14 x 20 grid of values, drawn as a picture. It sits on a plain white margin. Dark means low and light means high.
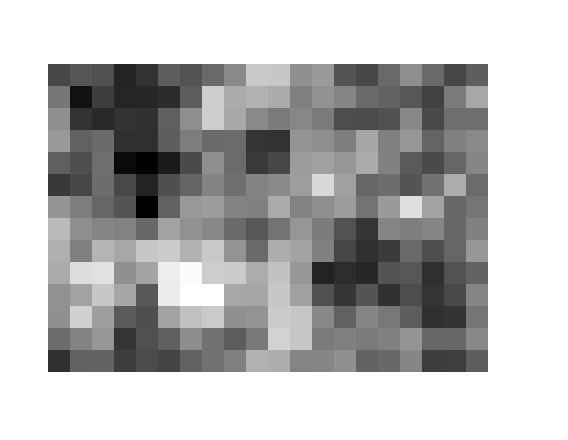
The values follow a bell shape. The top left is the ninth with the lowest average. Overall the values sit about 50% of the way up the scale. No regular stripes run through it.
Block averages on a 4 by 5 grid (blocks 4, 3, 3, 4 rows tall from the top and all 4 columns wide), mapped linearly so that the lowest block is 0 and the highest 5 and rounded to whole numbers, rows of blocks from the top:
01322 | 10232 | 45301 | 23421
